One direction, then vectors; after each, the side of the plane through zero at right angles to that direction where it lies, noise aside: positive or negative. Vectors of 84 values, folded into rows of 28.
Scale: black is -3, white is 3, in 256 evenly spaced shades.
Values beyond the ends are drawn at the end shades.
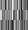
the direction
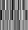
negative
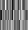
negative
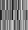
negative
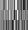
positive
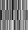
negative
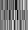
negative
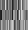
negative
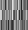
positive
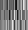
negative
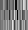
negative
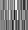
positive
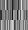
negative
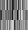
negative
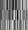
negative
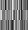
positive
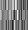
positive
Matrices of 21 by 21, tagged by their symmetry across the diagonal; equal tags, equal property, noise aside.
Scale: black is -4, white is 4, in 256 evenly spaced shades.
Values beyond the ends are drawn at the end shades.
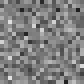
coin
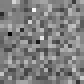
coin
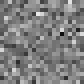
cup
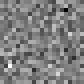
coin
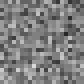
coin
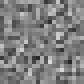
coin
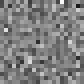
cup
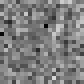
cup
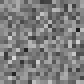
cup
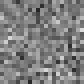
coin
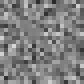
coin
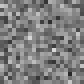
cup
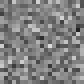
cup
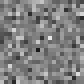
coin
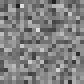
cup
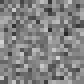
cup
